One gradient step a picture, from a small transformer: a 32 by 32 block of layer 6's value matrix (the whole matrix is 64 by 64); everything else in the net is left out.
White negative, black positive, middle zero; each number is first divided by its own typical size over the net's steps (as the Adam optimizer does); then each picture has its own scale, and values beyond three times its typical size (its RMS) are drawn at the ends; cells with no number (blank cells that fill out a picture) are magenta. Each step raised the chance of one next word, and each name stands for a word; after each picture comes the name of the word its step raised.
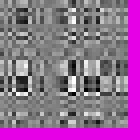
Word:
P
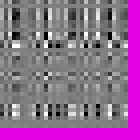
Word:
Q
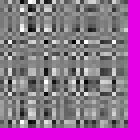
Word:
P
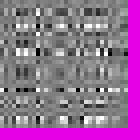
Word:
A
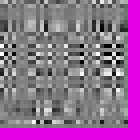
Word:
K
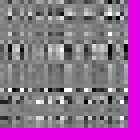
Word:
A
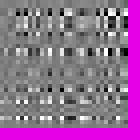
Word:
A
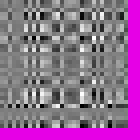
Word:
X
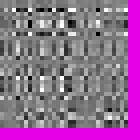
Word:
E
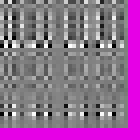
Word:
Q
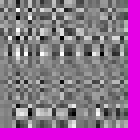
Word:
X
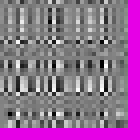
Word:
P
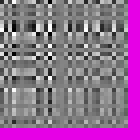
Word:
K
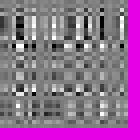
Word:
Q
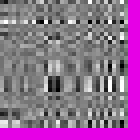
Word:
P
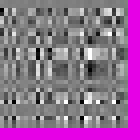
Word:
A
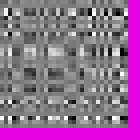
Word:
A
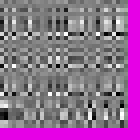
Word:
P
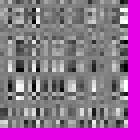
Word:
P
